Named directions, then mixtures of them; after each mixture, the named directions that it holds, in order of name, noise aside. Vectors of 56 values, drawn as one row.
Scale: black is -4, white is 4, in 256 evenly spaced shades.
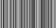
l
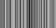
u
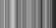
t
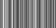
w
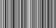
l, u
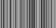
l, u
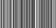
l, w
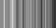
t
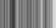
t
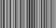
l, u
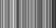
l, t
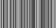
l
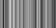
t, w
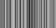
u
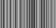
l, u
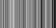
t, w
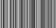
l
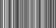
w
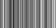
t, w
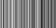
l, t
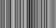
u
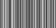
u, w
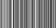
l, w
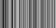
w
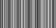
l, u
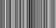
u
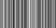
u, w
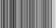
l, t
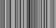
u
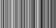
l, t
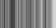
t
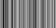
w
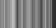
t
